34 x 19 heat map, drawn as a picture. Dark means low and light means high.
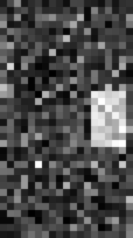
Odd patch: higher, in the middle right. Average level on the scale: 30%. Histogram: skewed, a long tail of high values. Odd rows or columns: none. Ninth with the highest average: middle right. Stripes: none.
